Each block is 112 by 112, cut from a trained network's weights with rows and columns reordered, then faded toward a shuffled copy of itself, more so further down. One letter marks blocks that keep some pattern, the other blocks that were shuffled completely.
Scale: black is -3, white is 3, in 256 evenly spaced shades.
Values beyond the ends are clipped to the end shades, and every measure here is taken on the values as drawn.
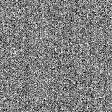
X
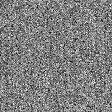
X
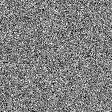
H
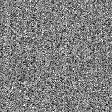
X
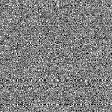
X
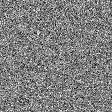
H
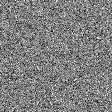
H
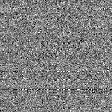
X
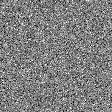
H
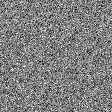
H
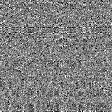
X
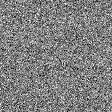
H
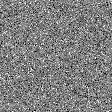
H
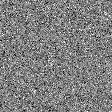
H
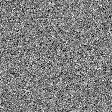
H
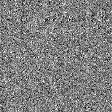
X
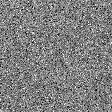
H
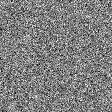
H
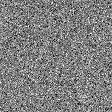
H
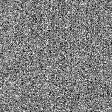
X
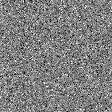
H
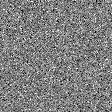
H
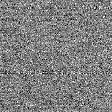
X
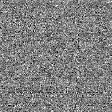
X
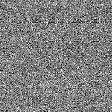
X
